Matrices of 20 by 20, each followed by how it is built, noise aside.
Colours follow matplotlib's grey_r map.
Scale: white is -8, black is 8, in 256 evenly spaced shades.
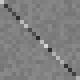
diagonal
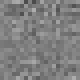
low rank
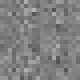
low rank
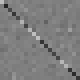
diagonal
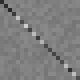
diagonal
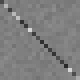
diagonal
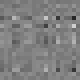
low rank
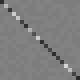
diagonal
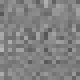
low rank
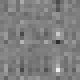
low rank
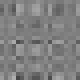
low rank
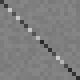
diagonal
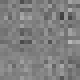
low rank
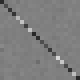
diagonal
